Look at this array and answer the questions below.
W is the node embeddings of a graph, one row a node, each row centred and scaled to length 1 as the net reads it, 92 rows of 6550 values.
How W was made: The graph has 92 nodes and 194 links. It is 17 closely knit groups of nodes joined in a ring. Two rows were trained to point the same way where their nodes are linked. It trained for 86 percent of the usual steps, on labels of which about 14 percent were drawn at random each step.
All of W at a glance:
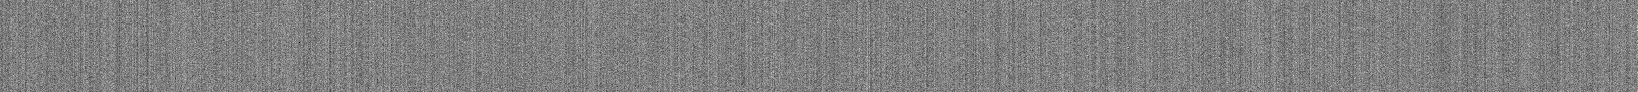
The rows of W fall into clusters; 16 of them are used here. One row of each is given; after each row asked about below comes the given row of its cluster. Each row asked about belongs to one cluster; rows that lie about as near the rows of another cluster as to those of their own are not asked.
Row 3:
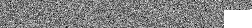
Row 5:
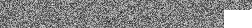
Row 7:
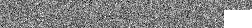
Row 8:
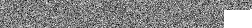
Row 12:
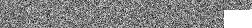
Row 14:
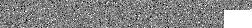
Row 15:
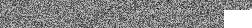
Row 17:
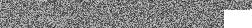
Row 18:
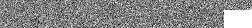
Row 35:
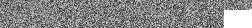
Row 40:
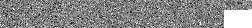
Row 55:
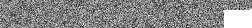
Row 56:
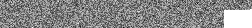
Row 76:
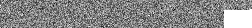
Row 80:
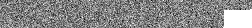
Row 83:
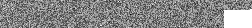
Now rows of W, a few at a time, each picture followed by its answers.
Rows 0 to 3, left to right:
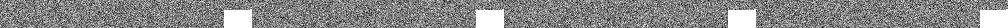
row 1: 80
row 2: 8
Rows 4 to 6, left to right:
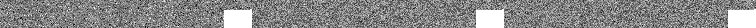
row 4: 40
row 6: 17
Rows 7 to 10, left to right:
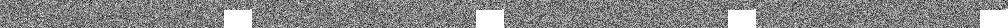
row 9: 17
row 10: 18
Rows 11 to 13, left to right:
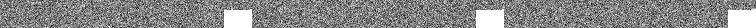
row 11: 3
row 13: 55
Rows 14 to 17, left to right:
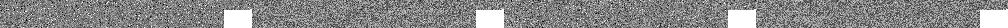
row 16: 7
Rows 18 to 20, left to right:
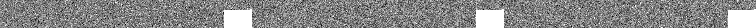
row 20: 35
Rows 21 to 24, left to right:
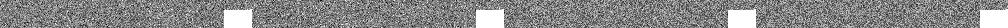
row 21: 35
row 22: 3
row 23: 12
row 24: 12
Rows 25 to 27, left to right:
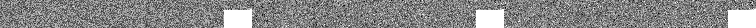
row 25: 55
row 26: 83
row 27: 18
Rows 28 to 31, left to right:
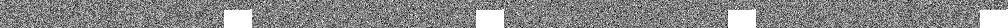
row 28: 56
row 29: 14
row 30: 17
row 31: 56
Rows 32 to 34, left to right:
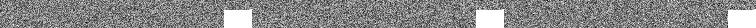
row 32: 15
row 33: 7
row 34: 76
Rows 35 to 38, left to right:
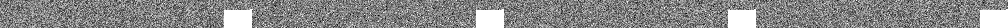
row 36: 15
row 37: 80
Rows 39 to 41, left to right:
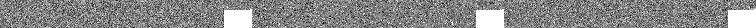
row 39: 8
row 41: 18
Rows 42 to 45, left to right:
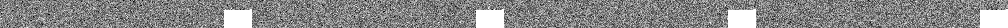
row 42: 15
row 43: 5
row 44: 55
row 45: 83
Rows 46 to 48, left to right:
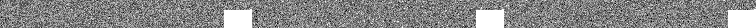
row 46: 15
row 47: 18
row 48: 18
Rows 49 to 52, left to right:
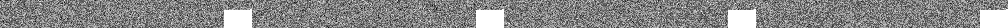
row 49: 55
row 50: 5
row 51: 18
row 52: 83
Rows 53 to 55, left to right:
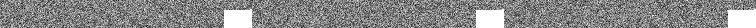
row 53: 14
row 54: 17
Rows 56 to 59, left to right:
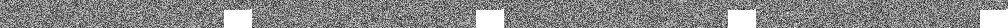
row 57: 15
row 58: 80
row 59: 8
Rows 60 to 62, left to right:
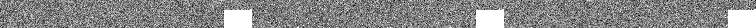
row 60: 5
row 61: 80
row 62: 17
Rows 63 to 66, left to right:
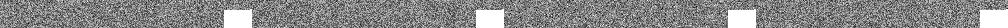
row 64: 5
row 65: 14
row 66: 83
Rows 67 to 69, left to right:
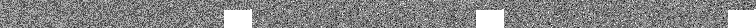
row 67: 17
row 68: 5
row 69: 56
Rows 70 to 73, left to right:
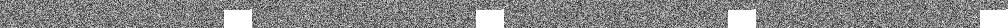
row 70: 5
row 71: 55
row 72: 56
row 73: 83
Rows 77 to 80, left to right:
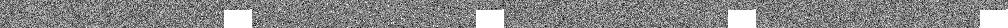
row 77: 12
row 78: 14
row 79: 3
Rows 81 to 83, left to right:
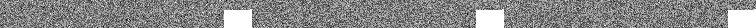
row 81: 76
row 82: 80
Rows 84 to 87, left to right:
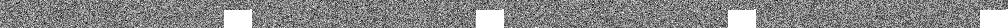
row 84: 56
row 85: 35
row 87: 7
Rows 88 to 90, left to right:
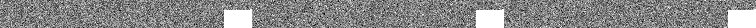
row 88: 8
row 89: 40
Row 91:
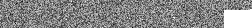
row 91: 83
